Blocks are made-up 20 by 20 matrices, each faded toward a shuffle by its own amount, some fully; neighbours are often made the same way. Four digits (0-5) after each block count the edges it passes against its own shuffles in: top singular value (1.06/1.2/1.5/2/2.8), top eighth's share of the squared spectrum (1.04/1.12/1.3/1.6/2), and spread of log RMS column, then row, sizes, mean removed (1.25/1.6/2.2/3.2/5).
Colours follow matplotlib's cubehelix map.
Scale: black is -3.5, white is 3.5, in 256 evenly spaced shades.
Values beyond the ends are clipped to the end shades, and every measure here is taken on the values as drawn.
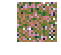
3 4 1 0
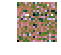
2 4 0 2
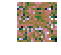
2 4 1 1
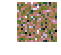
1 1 0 0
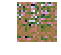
3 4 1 3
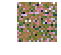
0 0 0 0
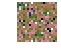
0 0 0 0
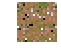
0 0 0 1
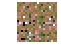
1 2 0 1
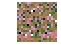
0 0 0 1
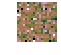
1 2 0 0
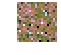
1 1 0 0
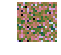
1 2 0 0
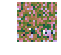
2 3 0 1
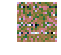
2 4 0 2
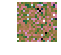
0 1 0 0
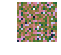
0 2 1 0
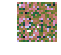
2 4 1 2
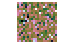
0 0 0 0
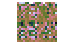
3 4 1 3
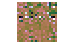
3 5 2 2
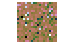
1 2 0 0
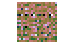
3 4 0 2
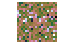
2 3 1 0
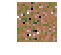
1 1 0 0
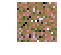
0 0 0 0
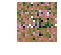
2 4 0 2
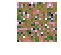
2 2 0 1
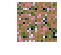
2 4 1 1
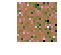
0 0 0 0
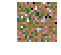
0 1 0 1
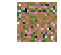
2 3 0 1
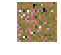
1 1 0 0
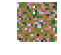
1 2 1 1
